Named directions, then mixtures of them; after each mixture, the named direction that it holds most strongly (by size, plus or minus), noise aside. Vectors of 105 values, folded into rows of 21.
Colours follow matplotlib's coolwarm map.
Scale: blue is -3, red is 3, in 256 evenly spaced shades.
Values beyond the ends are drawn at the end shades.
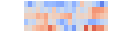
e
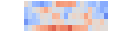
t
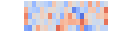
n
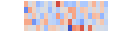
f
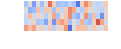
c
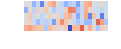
c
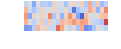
n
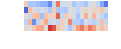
f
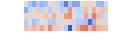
e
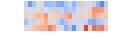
e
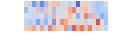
c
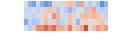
t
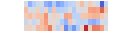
e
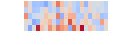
f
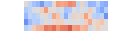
t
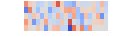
f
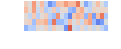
c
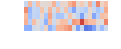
n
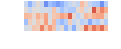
e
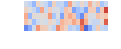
n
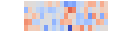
f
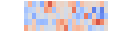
c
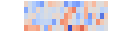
c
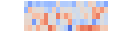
e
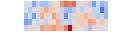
t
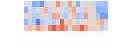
t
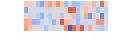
f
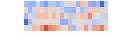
e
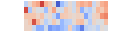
t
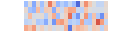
c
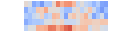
t
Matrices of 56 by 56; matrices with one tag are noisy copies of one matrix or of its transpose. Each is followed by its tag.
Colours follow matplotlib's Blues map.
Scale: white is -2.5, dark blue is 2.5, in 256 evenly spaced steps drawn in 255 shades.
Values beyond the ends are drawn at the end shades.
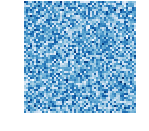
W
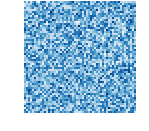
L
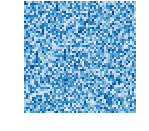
W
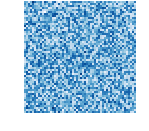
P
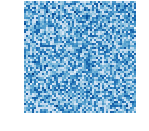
P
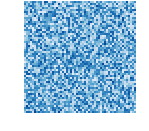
P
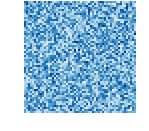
W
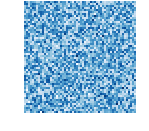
W
